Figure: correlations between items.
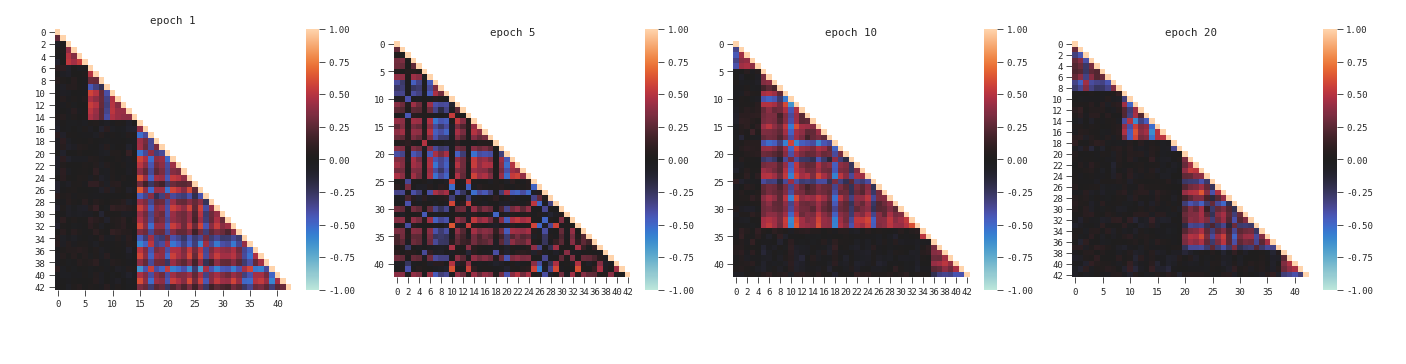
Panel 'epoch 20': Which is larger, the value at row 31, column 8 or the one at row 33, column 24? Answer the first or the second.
the first
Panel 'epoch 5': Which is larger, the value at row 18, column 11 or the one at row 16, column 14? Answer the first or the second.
the second
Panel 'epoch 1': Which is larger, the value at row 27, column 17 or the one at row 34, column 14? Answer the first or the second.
the first
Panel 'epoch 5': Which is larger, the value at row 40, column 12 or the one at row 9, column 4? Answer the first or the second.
the first
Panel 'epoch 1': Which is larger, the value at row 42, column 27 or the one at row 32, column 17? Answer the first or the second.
the first
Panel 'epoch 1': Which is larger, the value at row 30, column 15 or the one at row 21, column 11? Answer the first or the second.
the first
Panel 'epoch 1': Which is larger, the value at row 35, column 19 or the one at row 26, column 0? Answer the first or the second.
the second
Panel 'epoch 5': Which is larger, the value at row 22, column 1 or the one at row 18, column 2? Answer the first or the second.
the first
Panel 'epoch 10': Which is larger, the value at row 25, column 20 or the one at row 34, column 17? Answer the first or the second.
the second
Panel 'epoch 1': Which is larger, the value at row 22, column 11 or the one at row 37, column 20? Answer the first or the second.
the first
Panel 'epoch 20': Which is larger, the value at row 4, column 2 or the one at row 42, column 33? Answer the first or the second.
the second
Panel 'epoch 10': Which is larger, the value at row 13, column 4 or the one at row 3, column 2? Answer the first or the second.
the second
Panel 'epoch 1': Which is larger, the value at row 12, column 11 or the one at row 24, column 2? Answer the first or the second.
the first
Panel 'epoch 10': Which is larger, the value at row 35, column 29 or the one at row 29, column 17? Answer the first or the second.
the second
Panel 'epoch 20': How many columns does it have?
43
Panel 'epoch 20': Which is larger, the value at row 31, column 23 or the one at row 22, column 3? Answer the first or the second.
the first
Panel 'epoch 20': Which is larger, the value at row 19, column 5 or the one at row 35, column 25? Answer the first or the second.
the first
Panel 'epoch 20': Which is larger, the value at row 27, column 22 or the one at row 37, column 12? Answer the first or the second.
the first
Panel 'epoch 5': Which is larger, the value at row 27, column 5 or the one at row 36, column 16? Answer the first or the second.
the second
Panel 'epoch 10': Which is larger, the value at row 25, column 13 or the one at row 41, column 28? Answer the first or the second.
the second
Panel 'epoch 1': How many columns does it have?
43
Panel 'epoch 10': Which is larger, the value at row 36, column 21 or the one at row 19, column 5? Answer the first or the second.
the second
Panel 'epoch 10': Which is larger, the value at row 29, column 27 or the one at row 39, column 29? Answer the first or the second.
the first
